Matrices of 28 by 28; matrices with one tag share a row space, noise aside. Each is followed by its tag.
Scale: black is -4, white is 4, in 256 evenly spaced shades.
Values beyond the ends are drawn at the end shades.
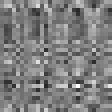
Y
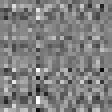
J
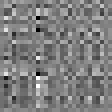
J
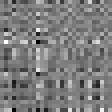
J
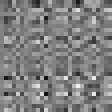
Y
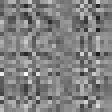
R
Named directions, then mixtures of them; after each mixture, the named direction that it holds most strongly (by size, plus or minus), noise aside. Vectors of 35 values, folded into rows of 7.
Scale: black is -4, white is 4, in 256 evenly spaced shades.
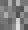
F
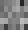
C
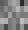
C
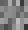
F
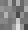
F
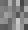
F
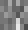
F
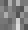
F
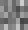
C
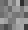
C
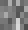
F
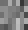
F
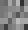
C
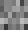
C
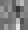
F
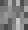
F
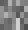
F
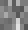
F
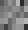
C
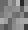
C
